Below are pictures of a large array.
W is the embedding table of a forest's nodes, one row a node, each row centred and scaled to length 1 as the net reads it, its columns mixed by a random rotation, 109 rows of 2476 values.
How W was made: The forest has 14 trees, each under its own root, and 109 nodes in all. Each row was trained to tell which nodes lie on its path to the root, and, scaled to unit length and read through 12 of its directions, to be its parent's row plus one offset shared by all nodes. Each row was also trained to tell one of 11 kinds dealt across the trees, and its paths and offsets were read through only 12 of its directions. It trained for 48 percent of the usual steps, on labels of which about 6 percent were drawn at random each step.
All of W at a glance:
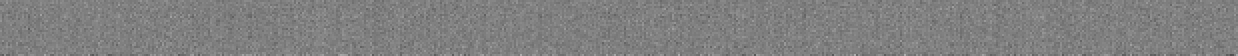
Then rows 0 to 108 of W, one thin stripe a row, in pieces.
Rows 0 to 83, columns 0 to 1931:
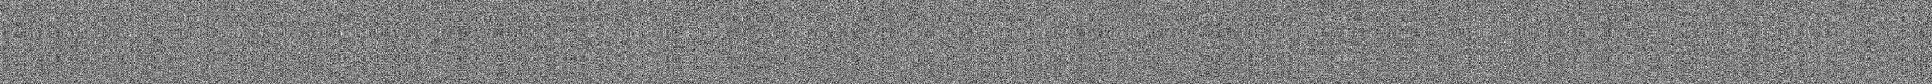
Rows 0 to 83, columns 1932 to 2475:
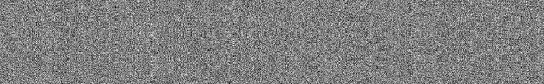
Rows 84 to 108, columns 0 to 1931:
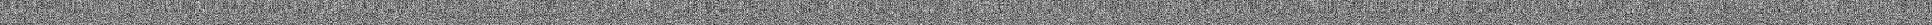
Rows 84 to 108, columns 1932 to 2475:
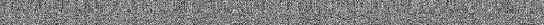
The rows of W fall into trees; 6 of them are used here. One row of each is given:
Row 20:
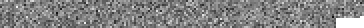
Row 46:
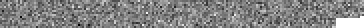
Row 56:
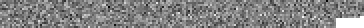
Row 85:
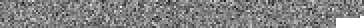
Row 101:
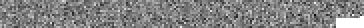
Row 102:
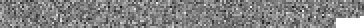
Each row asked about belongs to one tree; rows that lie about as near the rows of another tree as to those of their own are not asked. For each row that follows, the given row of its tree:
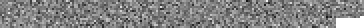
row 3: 85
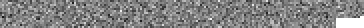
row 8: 85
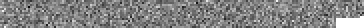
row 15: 101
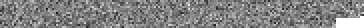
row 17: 20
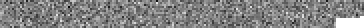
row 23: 102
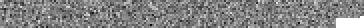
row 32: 85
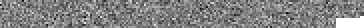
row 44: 85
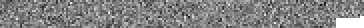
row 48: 56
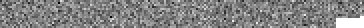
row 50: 102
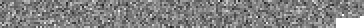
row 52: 85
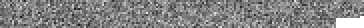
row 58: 46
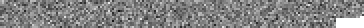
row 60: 20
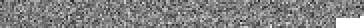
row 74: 56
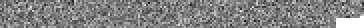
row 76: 56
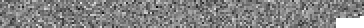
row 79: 46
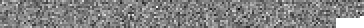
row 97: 101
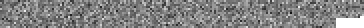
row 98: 56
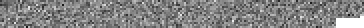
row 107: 56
